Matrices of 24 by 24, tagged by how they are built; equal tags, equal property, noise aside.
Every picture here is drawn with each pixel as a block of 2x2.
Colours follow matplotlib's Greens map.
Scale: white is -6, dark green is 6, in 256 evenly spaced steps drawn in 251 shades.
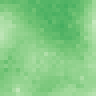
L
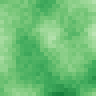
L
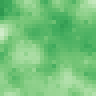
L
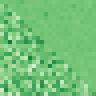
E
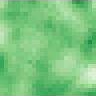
L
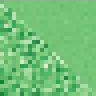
E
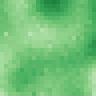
L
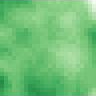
L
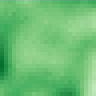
L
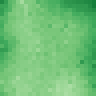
L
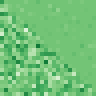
E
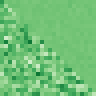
E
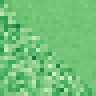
E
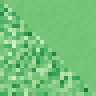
E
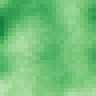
L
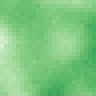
L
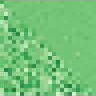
E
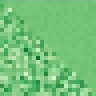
E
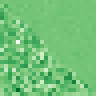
E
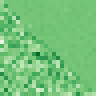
E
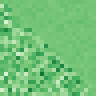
E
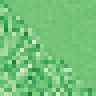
E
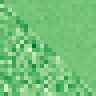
E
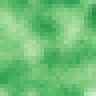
L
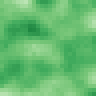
L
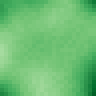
L
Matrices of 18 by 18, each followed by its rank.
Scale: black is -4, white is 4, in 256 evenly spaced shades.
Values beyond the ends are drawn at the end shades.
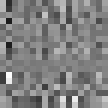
three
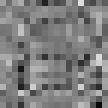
three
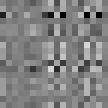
two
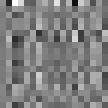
two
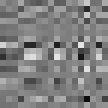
two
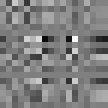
two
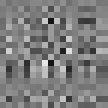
two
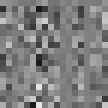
three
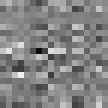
three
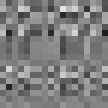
two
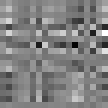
two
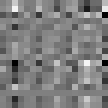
two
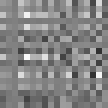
two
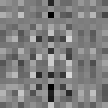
two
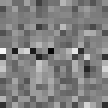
three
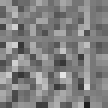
three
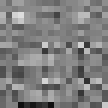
three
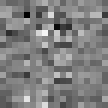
three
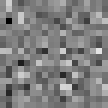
three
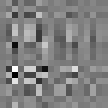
two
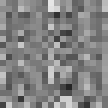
three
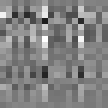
two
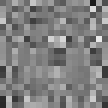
three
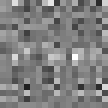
three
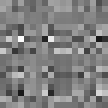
two
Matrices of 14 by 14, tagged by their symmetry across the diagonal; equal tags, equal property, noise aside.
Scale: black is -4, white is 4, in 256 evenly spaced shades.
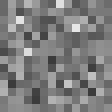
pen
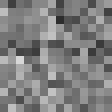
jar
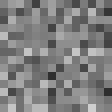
jar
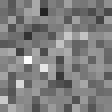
pen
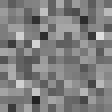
jar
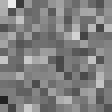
pen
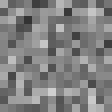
pen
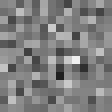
jar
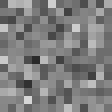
pen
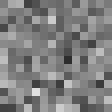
pen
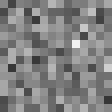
pen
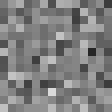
jar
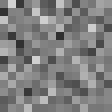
jar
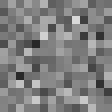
jar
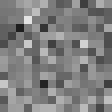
jar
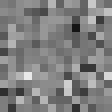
jar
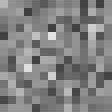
pen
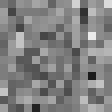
pen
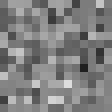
jar
